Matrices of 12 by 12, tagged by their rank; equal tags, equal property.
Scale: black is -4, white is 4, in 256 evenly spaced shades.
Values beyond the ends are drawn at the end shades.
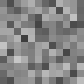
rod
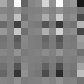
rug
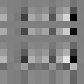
rug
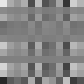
rug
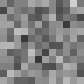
rod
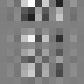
rug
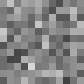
rod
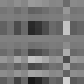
rug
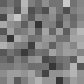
rod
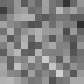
rod
